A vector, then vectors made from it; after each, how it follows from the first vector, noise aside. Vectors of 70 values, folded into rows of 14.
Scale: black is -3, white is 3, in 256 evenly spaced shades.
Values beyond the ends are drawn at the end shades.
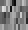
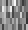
sign-scrambled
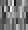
sign-scrambled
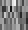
sign-scrambled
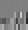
partly zeroed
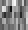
sign-scrambled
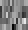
reversed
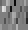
partly zeroed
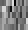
sign-scrambled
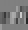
partly zeroed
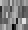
reversed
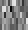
sign-scrambled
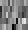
reversed
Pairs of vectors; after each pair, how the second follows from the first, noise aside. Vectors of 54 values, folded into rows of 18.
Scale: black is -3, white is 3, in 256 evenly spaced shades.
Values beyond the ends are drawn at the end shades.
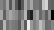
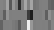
partly zeroed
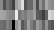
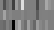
partly zeroed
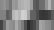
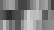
reversed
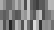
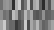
reversed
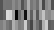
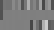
partly zeroed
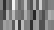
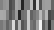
reversed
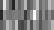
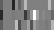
partly zeroed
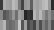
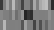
partly zeroed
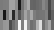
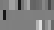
partly zeroed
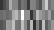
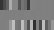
partly zeroed
